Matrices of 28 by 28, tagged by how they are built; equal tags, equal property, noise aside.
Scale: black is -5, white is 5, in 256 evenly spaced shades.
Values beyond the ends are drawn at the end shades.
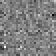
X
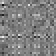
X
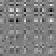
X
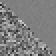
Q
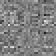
X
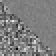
Q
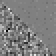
Q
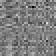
X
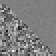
Q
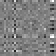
X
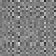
X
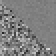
Q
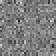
X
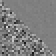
Q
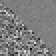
Q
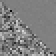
Q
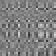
X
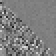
Q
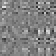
X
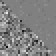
Q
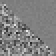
Q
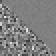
Q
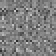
X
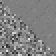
Q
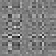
X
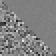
Q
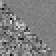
Q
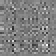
X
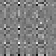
X
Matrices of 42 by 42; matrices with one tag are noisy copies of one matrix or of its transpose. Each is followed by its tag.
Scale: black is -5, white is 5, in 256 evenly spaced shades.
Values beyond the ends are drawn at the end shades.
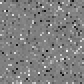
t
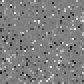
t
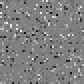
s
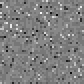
s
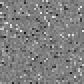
s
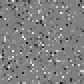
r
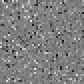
s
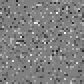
r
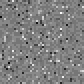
r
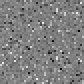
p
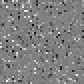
s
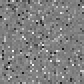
r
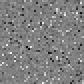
p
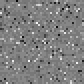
r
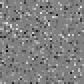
s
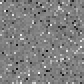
t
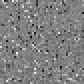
s
